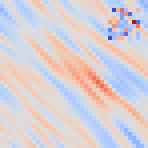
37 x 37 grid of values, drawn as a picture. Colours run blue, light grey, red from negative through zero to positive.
There is no overall slope. In the top right lies a patch that is rougher than the rest. The halves do not mirror each other. The ninth with the highest average is the centre. Values change most from cell to cell in the top right. The grain runs diagonally down to the right.
